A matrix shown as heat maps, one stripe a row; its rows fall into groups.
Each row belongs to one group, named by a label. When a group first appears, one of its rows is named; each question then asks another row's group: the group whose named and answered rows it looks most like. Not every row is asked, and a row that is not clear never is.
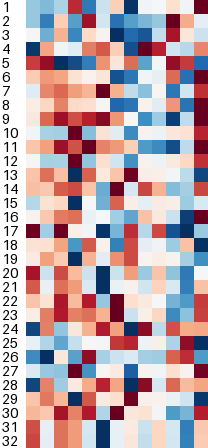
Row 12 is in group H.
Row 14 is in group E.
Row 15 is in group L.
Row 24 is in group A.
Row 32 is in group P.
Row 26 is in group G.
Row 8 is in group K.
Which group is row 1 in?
H
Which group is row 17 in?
P
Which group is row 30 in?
E
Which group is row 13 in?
L
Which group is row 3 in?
G
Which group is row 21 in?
P
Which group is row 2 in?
G
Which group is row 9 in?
E
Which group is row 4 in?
A
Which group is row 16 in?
K
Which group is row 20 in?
P
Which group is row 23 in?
E
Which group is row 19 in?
L
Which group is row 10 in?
H
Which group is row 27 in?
H
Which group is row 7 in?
E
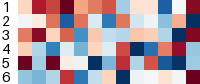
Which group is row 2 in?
L
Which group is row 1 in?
E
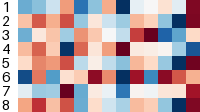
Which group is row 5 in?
K
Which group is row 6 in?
A
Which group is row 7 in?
H
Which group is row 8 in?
K
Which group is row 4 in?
L
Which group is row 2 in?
K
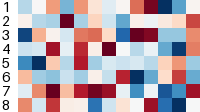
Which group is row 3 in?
A
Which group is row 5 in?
G
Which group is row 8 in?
P
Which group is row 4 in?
E
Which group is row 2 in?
H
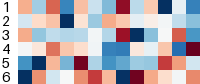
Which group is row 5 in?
G
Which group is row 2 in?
L
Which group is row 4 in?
K
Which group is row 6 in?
A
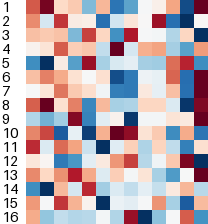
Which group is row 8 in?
K
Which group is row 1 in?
K
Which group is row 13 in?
E
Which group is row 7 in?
K
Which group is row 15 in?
P
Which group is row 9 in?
H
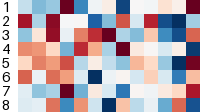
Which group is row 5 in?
K
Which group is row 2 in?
P
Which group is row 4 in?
L
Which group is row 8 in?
L
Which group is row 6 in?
P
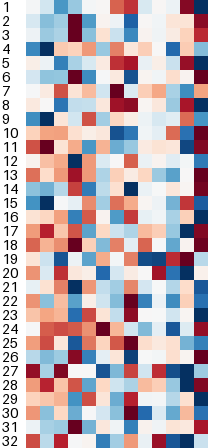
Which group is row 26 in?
H
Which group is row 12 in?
L
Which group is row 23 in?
L
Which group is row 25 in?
L
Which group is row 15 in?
G
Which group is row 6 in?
H
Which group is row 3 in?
H
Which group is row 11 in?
K
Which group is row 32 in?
P
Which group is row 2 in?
H
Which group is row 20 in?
P
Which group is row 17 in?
K
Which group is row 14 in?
H
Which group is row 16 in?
L
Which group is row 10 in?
K
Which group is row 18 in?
E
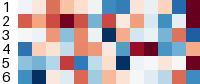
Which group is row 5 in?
H
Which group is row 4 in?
A
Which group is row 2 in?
E
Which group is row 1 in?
K
